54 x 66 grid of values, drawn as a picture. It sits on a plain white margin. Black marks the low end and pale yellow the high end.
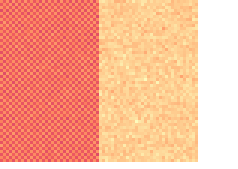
It is made of 1 by 2 panels. Panel 1,1: high, checkered. Panel 1,2: very high, fine-grained, faint in contrast.
